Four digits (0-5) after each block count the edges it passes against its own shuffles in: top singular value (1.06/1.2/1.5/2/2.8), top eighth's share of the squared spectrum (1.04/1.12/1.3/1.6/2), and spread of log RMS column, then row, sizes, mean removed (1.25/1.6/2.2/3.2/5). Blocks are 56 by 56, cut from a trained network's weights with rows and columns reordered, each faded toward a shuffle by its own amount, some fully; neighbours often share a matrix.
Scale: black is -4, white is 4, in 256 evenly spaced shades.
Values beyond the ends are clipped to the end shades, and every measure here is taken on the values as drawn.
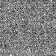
0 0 0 0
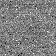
1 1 0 0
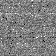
2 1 0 0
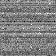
4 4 1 2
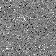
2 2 0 0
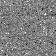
0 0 0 0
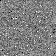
0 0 0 0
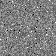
0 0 0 0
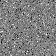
1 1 0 0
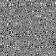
3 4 2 2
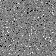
0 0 0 0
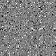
3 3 1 2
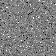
2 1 0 0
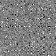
3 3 1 2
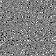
3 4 1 2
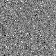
2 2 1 0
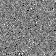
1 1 0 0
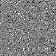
3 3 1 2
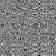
4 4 2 2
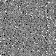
2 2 1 0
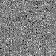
3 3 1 1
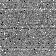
2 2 0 1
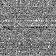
3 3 1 1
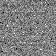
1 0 0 0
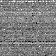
4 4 1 2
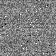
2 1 0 0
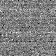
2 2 0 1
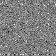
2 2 0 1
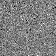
1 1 0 1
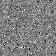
1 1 0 1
